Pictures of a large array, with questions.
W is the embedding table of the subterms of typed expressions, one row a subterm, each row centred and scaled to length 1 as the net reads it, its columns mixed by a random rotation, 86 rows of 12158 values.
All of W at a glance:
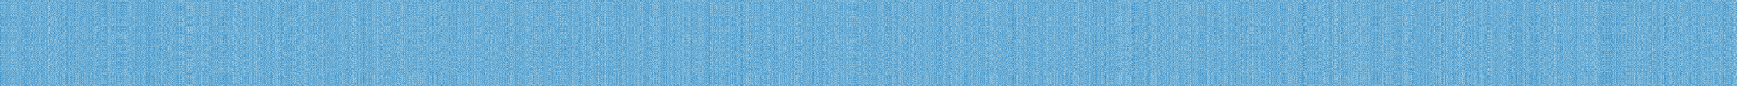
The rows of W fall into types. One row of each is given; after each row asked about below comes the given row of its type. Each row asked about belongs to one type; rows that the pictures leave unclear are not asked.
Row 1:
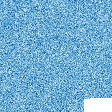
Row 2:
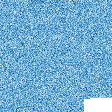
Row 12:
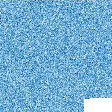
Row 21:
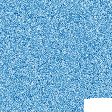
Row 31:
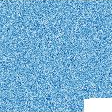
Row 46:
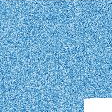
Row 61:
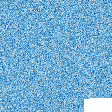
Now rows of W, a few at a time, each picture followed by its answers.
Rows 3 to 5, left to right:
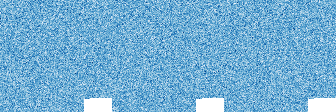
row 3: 12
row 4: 61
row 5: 1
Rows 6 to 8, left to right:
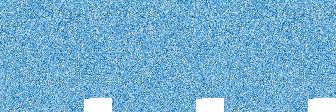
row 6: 21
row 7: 1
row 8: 21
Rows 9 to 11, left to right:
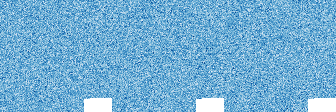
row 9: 46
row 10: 12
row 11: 1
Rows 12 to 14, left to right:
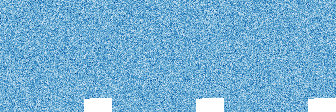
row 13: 21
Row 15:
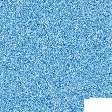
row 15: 31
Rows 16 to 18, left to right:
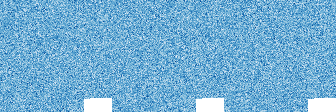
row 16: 1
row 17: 2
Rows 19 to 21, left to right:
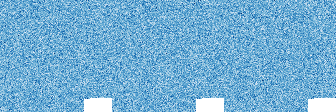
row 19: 61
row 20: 61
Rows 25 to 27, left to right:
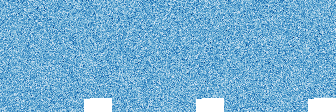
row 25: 61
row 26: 12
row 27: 2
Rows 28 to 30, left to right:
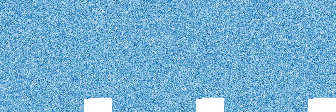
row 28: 21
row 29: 2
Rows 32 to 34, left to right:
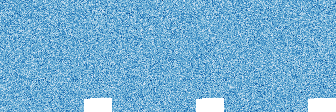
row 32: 21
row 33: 21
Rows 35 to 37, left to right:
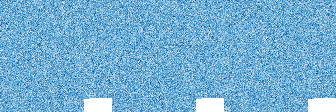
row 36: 31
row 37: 61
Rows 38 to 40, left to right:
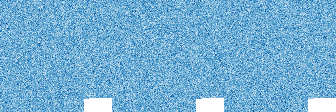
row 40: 1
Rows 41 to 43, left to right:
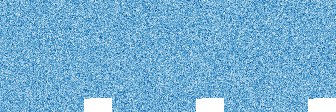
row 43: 12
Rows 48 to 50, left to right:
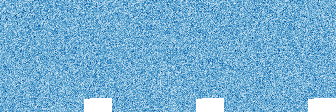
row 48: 12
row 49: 46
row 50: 1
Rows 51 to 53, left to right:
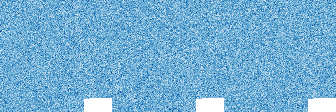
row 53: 61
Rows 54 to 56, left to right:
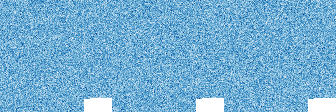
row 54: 2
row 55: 61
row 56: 12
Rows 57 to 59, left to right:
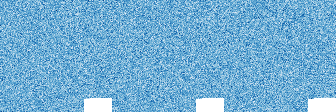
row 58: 46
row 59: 21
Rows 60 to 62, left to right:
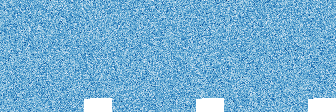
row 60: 21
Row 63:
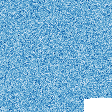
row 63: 61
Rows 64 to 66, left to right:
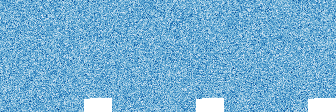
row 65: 21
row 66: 1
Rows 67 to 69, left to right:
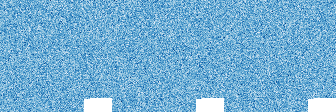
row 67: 21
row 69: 31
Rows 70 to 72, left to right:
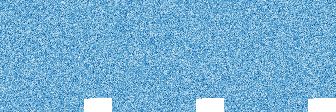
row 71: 1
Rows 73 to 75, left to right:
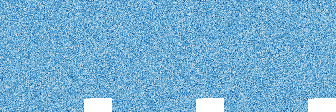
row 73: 46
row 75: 1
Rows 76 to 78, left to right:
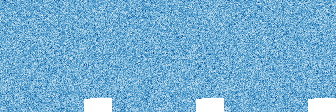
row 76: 2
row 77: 12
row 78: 61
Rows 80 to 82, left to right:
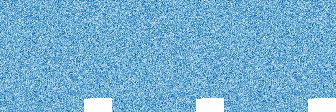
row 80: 46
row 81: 61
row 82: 46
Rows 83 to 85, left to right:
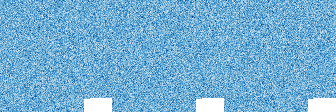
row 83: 2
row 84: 1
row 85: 31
